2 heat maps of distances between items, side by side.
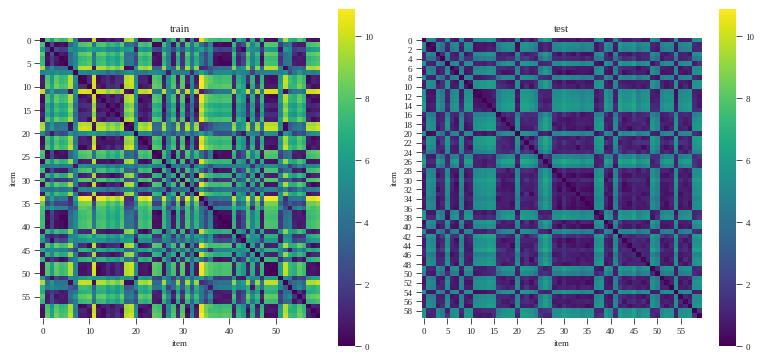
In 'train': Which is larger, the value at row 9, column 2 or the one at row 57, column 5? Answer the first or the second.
the second
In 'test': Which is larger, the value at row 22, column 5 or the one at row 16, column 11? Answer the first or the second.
the first
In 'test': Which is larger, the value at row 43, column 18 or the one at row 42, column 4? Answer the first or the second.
the second
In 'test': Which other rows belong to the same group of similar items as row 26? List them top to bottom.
1, 2, 5, 8, 11, 12, 13, 14, 15, 20, 25, 27, 37, 38, 41, 49, 50, 54, 58, 59
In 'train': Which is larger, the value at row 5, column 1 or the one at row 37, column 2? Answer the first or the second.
the second
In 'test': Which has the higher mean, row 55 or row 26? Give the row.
26
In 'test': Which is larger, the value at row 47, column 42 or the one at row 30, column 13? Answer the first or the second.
the second
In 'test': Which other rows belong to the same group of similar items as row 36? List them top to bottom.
0, 3, 4, 6, 7, 9, 10, 16, 17, 18, 19, 21, 22, 23, 24, 28, 29, 30, 31, 32, 33, 34, 35, 39, 40, 42, 43, 44, 45, 46, 47, 48, 51, 52, 53, 55, 56, 57
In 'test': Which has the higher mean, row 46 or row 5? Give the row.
5
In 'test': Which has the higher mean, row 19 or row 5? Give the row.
5
